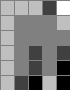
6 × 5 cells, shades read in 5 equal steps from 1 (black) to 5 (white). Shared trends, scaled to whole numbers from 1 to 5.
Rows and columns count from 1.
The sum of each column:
24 18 15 18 16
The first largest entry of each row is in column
5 1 1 1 1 1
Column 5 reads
5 4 3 2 1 1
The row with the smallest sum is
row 6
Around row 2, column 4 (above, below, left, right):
2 3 3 4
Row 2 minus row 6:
0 1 2 -1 3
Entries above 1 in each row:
5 5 5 5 4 3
